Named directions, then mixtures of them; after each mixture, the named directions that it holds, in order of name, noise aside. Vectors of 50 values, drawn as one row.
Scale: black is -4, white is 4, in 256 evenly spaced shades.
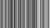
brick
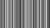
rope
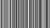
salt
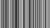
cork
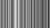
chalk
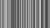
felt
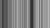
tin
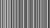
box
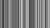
cork, felt, tin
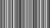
rope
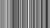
felt, salt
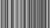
chalk, cork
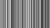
chalk, felt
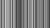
rope, salt, tin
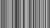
cork, rope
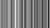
box, chalk
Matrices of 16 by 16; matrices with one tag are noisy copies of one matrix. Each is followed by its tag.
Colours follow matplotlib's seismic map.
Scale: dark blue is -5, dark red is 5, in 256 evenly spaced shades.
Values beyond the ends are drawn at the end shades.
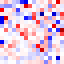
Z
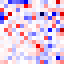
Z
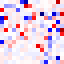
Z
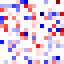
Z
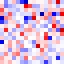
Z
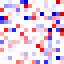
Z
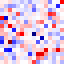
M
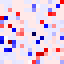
M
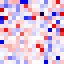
Z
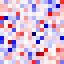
M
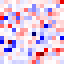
M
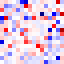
Z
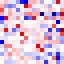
Z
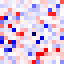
M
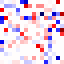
Z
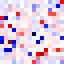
M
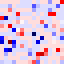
M
